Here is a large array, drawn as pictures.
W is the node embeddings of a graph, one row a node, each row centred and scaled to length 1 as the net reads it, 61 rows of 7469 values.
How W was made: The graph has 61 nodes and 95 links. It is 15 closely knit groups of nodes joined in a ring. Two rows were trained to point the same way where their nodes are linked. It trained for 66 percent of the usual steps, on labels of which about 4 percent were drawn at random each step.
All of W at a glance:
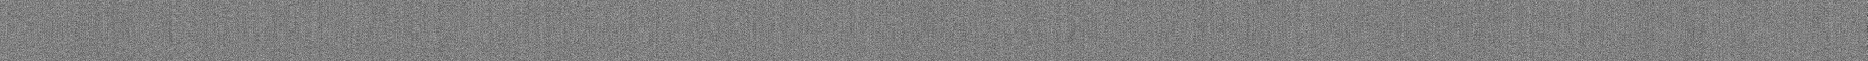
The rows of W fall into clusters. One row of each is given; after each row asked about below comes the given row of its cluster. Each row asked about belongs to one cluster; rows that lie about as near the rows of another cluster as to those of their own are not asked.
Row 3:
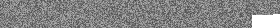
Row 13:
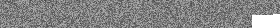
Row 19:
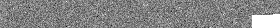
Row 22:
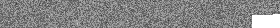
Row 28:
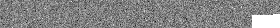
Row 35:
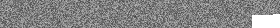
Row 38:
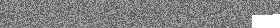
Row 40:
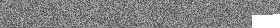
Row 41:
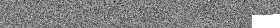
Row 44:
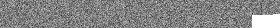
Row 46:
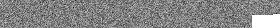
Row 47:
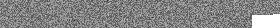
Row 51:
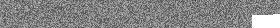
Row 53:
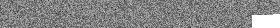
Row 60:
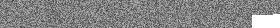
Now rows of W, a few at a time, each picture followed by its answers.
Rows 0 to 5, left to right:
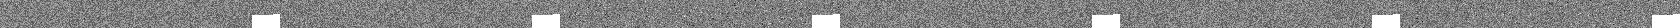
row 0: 47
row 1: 53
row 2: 3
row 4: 22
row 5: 35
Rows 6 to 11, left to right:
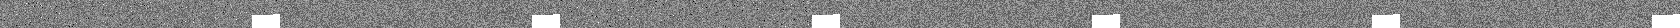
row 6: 19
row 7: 46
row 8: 44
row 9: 47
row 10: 51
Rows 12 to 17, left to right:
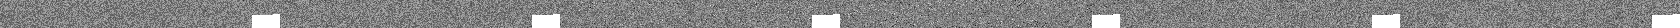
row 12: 38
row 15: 3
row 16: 51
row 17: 22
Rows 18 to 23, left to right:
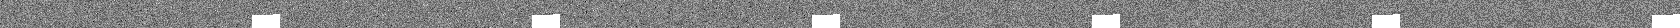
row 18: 51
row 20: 13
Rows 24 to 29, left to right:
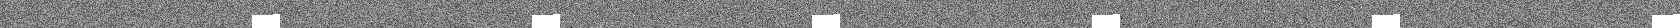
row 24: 38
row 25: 46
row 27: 51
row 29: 46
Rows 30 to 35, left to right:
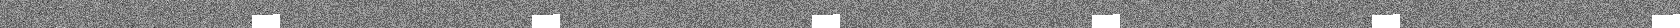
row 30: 40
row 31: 28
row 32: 28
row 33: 40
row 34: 13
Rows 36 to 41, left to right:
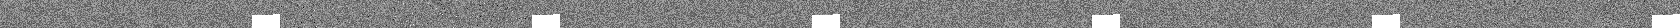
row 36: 40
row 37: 13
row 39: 35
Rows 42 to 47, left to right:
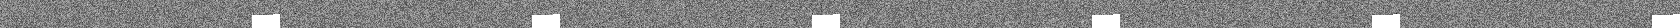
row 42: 19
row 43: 53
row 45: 35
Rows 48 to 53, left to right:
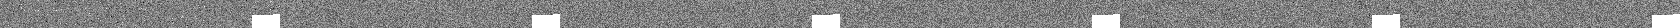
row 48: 28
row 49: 60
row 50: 19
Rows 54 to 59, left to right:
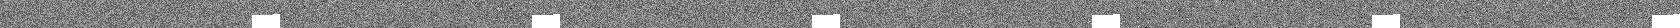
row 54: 38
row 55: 46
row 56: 41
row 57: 40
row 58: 44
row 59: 13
